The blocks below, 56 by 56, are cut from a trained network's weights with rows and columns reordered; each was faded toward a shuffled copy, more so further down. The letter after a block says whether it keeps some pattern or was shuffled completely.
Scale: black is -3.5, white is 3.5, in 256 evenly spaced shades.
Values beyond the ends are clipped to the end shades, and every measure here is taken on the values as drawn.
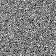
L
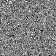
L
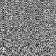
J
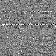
J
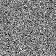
L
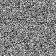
L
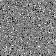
L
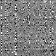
J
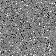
L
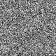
L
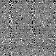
J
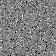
L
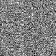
J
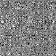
J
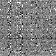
J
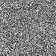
L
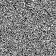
L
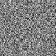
J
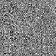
J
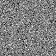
L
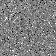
L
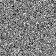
L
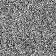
L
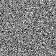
L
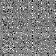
J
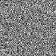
J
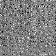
J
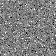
L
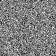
L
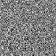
J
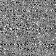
J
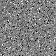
L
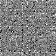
J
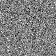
L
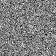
L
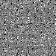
J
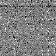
J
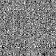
J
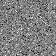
L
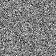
L
